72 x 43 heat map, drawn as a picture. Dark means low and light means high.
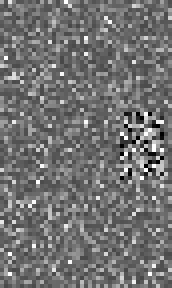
Stripes: none. Odd patch: rougher, in the middle right. Mirror symmetry: none. Histogram: skewed, a long tail of high values. Roughest part: middle right. Slope: none.
